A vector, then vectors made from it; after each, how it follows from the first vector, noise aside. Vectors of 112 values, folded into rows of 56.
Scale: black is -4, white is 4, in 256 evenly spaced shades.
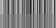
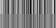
copied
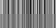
copied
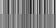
copied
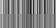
copied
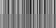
copied
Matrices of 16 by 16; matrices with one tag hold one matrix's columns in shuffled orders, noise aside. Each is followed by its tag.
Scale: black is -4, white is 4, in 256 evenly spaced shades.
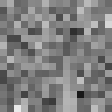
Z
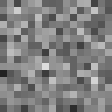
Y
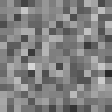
Y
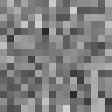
Z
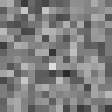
Y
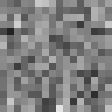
Z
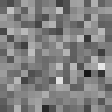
Y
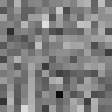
Z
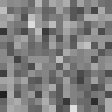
Z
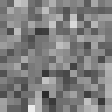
Z
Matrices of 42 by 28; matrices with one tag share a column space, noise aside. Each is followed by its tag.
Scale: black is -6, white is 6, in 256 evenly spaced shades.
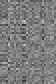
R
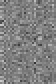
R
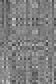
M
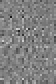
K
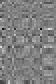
K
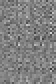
R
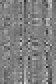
M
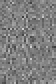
K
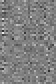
R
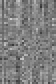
M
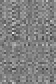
R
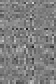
K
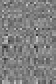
K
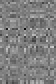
K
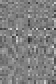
K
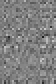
K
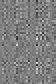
R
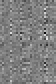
R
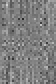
M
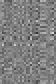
R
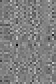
R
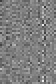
R
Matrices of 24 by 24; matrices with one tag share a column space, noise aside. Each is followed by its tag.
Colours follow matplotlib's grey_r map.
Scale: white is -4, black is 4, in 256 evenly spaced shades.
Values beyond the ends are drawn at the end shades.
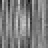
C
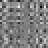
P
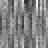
C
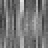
C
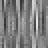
C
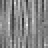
C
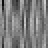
C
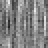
C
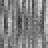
C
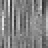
C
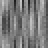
C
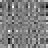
P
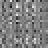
P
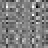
P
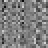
P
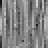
C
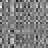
P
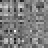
P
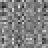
P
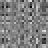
P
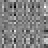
P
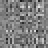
P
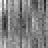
C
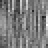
C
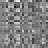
P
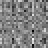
P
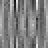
C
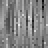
C
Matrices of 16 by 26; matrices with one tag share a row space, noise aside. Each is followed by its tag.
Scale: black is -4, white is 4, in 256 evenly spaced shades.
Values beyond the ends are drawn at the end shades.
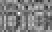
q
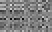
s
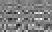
q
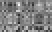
q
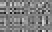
s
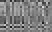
s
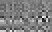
s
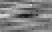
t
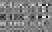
s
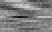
t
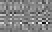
s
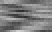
t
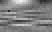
t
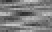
t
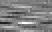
t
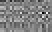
s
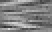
t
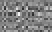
q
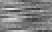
t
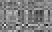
q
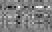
q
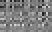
s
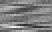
t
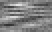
t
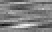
t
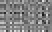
s
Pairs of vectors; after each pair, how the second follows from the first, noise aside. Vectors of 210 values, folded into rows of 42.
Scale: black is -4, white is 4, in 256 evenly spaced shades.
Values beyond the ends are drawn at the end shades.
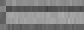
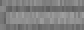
shrunk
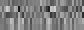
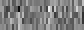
sign-scrambled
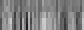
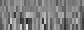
sign-scrambled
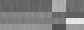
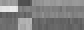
reversed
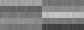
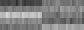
reversed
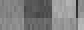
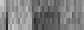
reversed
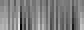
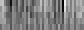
reversed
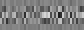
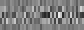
negated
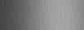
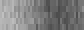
negated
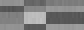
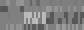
partly zeroed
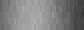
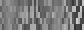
sign-scrambled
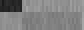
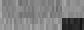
reversed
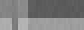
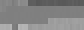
partly zeroed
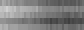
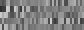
sign-scrambled
